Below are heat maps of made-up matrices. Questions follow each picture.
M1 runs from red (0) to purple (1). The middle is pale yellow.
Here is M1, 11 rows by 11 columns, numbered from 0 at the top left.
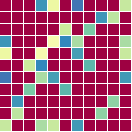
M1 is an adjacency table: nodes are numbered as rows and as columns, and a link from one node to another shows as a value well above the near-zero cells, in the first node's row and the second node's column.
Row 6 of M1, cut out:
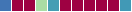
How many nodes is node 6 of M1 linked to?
4
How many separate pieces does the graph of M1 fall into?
2
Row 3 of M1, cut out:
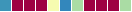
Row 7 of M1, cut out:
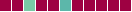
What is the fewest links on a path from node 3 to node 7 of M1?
2
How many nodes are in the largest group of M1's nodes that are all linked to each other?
5
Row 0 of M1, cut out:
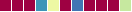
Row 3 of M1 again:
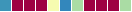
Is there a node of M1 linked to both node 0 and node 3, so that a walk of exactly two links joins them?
yes
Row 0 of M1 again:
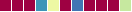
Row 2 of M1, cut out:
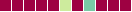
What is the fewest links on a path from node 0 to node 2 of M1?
3
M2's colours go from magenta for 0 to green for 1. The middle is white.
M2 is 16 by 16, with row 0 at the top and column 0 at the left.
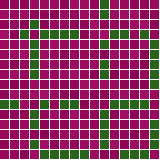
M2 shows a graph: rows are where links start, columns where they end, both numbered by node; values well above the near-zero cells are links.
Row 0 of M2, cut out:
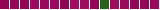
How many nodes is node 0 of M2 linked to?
1
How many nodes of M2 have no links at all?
1
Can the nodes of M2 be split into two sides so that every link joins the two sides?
yes
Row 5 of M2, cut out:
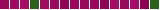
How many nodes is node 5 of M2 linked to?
2
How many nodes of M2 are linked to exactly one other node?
4
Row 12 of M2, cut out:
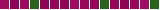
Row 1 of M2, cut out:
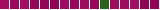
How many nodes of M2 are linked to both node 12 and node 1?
1
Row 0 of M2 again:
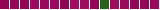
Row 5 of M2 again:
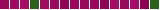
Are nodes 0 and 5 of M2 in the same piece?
yes
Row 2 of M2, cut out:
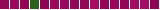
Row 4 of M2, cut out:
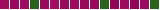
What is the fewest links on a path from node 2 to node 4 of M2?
2
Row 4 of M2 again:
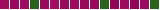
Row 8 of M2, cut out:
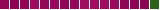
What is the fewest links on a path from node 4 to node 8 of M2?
2
